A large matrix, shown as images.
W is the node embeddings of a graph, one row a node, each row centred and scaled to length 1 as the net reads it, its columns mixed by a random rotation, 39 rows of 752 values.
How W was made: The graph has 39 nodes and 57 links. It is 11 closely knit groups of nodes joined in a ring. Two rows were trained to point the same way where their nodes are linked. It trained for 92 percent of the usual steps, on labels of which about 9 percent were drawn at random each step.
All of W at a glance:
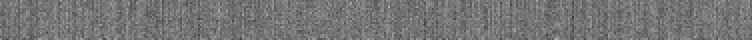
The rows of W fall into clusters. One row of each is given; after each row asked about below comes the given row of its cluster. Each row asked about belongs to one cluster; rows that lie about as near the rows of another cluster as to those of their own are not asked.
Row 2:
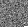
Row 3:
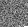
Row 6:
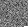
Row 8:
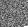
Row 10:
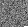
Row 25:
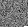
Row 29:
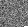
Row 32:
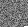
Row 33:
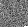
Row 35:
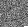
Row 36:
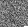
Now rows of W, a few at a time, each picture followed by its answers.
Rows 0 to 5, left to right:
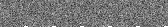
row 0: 33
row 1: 6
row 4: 35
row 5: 33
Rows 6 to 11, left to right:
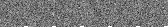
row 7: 6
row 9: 33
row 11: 8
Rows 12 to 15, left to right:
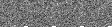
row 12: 32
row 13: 36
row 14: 36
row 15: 35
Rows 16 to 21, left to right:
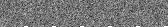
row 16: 6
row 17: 10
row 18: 29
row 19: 32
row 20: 25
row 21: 3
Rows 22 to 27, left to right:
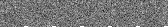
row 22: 36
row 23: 3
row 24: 2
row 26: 10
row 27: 36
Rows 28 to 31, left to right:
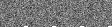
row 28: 8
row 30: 25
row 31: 32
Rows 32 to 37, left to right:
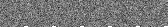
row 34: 29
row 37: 35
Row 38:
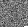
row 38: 2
